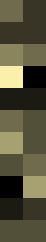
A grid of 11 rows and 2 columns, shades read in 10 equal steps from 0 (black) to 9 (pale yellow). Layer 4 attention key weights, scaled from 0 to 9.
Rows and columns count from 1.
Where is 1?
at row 5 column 1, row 5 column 2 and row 10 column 1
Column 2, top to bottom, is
2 2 4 0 1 3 3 4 6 2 3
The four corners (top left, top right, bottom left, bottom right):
4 2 3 3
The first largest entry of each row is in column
1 1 1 1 1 1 1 2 2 2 1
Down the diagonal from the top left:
4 2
